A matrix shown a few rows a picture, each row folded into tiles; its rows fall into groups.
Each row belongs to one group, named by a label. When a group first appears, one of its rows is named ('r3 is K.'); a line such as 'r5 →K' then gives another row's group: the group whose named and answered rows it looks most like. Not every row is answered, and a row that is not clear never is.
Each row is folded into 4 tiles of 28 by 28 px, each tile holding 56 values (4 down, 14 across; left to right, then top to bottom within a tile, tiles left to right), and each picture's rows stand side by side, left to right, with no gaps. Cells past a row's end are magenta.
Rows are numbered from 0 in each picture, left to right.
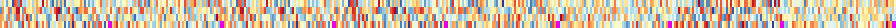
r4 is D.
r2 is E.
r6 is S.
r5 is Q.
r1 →S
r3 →E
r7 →Q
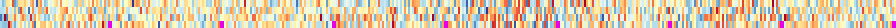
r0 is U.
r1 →Q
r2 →U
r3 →E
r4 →D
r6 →D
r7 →Q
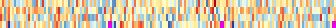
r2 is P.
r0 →P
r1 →Q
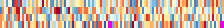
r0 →E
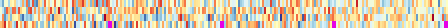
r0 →S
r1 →P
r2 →S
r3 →U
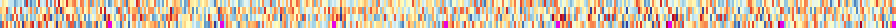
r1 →U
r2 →S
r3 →P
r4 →S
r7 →Q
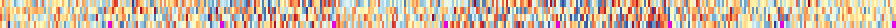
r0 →P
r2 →D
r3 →E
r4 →S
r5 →D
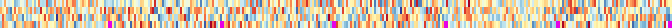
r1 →E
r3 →D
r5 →D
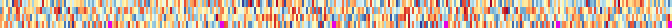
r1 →S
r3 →D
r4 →E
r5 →S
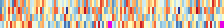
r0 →Q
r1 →Q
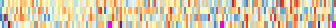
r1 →P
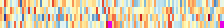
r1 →E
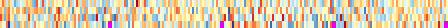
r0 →P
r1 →U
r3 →U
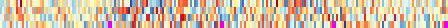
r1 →D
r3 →Q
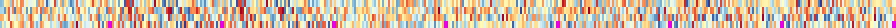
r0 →Q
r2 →E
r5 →P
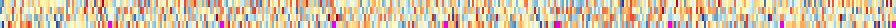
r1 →S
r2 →S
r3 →Q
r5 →D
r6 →P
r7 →S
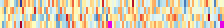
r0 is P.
